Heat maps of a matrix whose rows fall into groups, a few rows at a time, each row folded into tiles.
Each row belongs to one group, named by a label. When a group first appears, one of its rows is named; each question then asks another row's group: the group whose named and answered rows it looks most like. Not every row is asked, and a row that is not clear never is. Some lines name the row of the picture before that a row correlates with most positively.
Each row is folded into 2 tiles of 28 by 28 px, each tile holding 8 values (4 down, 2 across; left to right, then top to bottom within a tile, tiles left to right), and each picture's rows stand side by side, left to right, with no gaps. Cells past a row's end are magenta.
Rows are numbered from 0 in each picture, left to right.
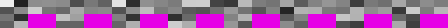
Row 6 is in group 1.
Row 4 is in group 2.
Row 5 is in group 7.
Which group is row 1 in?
1
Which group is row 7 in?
7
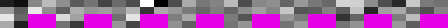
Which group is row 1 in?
1
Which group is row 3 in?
2
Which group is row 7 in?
2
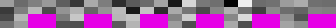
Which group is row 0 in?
7
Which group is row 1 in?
1
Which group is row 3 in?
2
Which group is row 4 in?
2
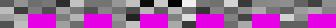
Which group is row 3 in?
2
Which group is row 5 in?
1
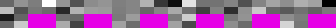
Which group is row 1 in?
7
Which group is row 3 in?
2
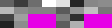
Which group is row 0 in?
1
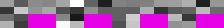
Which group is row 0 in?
7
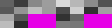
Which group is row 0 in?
7
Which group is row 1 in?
7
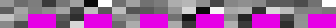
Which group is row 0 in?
1
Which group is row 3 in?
7
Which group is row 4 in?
7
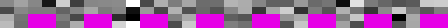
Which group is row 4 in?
7
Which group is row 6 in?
2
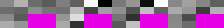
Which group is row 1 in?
1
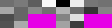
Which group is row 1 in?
2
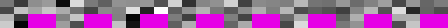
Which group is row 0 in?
7
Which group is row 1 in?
2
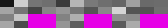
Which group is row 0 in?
2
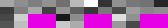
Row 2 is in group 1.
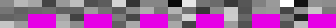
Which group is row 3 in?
2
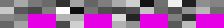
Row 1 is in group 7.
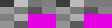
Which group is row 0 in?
2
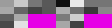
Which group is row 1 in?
2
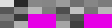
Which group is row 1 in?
7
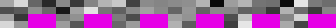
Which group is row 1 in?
7
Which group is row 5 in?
2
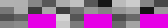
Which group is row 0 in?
7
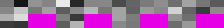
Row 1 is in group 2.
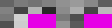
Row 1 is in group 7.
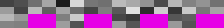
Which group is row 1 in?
2
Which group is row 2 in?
7
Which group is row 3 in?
7
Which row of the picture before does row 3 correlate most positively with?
1
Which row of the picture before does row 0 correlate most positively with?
0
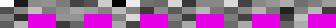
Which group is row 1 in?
1
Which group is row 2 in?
2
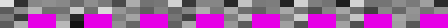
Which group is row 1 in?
7
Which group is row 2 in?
2
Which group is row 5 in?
2
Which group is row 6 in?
2
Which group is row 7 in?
1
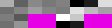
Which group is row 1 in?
1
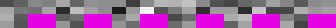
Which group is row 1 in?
7
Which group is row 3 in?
7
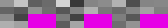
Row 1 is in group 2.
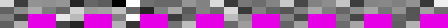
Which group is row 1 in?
1
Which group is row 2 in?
2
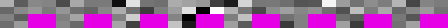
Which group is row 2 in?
2
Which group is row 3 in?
7
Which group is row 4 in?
2
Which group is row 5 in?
1
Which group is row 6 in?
7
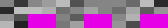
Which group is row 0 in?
7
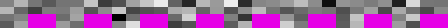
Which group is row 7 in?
2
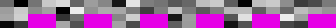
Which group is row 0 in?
1
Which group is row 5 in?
1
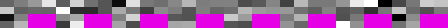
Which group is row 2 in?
2
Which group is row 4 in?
1
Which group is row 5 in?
2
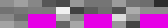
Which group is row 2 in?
1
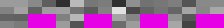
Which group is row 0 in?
7
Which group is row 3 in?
7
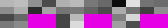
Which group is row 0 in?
7
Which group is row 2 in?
2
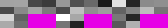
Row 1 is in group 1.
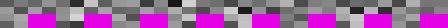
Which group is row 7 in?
2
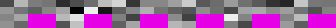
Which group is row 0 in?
2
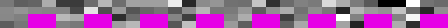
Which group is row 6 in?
1
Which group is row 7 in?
2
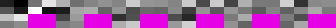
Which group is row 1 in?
7
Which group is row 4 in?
2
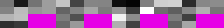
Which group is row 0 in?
1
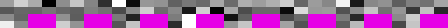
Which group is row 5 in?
7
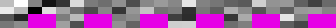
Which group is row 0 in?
7
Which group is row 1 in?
2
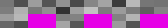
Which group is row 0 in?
1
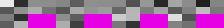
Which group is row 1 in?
7
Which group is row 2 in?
1
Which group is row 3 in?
1
